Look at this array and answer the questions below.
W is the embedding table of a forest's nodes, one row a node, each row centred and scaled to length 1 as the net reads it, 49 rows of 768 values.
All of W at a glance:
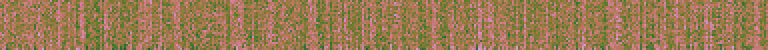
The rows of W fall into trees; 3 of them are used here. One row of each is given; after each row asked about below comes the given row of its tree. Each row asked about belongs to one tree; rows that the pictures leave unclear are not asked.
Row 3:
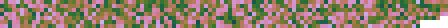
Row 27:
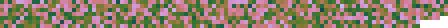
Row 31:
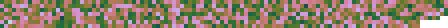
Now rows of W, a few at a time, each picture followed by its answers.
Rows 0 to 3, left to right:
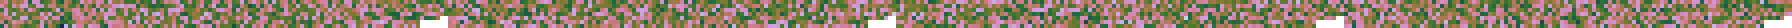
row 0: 31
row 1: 3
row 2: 27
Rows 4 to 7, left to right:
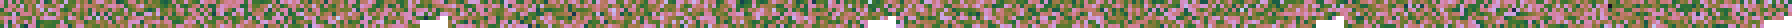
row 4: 3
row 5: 27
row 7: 27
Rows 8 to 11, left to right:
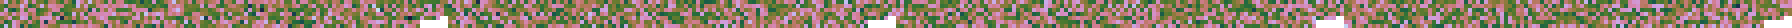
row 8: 31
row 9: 3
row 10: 27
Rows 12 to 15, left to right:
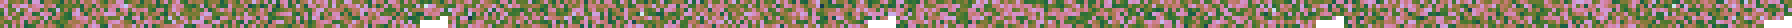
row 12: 31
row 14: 31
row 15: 27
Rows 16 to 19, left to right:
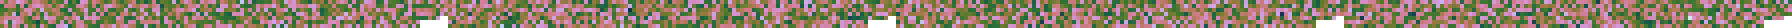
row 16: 3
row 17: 31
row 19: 27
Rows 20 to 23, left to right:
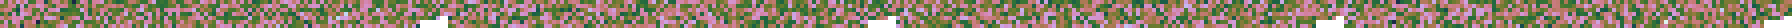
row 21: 27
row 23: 31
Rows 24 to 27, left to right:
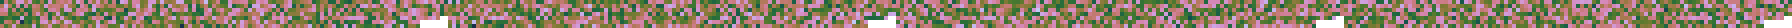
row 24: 27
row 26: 3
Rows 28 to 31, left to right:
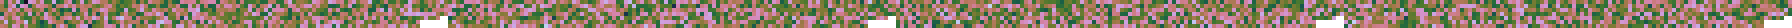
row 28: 3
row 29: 27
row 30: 3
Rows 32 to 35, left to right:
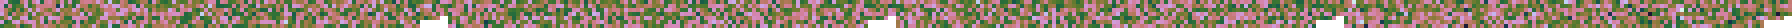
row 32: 31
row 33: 3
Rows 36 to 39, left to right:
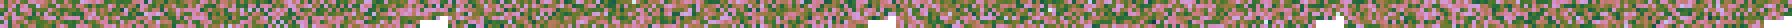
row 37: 3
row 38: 3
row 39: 31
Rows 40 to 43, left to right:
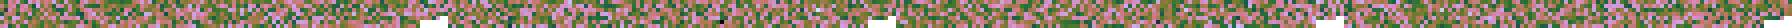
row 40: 3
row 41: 31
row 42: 27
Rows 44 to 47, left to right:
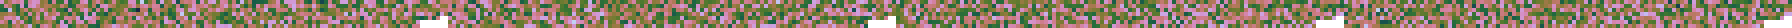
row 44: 3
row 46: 3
